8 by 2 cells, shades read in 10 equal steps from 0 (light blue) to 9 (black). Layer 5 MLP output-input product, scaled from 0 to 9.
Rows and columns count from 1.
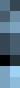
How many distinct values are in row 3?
2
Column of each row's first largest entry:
2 1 1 1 1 1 1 1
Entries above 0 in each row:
2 2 2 2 2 2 1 2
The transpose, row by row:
4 5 3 6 6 9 2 2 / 6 3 2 5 5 7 0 1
